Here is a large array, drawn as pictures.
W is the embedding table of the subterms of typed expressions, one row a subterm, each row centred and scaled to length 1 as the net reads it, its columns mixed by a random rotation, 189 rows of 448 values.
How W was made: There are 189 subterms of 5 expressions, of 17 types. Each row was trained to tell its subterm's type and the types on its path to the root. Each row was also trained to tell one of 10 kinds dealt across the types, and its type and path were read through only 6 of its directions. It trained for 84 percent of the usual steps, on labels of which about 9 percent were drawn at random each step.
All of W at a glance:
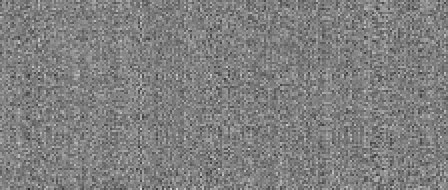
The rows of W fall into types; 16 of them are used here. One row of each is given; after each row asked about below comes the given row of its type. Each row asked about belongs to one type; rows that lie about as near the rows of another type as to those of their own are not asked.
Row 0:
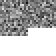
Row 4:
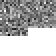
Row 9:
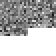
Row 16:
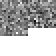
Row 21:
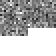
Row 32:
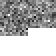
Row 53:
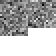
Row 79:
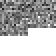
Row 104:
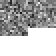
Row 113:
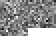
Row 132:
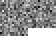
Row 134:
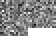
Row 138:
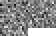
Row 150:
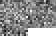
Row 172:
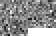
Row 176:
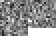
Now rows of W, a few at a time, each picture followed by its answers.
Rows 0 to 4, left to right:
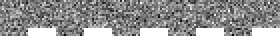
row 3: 32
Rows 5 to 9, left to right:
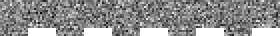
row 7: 113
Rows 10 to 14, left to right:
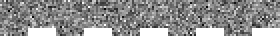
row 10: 4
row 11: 176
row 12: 134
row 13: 138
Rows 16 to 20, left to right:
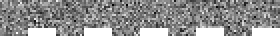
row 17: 79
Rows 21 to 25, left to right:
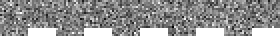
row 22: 16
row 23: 138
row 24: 176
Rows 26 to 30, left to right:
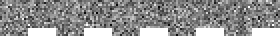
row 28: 150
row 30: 53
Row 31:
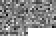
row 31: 134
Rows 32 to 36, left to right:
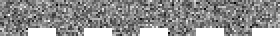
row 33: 132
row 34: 9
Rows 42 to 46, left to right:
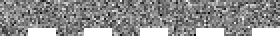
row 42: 150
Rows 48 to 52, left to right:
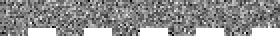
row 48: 134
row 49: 9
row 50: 150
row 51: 176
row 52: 9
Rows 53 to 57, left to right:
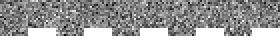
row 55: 132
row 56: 176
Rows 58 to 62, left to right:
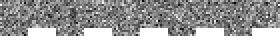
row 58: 9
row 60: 0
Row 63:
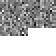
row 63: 138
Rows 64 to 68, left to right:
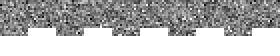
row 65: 53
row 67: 150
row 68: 16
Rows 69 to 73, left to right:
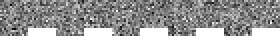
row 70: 16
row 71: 4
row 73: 176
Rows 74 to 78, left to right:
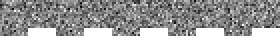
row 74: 113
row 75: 113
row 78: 134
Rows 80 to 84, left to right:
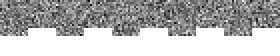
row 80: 138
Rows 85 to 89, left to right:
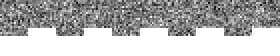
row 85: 32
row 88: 150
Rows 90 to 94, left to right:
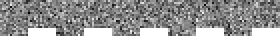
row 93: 113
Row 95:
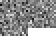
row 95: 138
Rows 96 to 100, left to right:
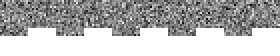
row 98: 16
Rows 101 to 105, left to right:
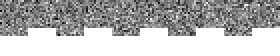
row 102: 138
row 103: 0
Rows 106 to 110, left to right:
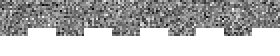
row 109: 0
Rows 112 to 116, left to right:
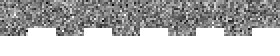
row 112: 150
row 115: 32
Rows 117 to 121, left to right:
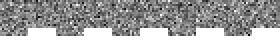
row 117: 0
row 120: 79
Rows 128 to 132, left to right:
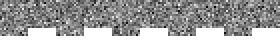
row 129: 138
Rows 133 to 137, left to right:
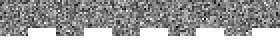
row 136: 0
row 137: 21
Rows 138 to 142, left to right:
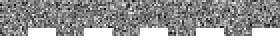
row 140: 0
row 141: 134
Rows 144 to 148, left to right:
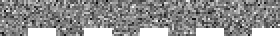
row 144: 132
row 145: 172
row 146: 0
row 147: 16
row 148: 176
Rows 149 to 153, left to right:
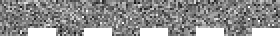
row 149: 53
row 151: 16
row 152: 176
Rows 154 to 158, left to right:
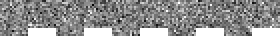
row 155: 113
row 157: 150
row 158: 104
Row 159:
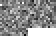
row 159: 9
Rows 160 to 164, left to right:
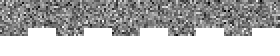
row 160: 113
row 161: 134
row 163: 172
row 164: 138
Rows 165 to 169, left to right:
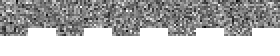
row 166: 9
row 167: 113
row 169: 32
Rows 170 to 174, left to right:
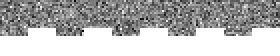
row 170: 32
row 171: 150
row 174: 0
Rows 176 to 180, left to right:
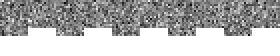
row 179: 134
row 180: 176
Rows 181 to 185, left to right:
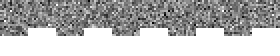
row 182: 9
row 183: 113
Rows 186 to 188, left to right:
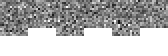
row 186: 32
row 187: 32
